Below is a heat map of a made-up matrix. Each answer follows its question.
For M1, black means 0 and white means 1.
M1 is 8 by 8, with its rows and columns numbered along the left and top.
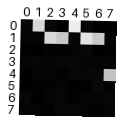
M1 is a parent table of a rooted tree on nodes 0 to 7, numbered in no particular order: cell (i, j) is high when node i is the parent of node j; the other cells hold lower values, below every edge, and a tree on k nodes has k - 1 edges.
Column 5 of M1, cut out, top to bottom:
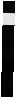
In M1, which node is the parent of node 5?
1
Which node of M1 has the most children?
1
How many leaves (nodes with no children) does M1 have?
5
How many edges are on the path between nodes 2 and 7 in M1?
4
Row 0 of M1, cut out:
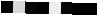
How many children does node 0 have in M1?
2
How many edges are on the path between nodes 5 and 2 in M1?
2
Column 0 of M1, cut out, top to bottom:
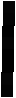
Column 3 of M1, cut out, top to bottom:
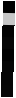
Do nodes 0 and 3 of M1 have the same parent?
no
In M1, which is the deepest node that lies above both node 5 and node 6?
1
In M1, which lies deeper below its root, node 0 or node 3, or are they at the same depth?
node 3
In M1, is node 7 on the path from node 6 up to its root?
no
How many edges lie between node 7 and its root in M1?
2
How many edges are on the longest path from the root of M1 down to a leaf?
2
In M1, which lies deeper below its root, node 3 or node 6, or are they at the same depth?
the same depth
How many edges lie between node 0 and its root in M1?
0
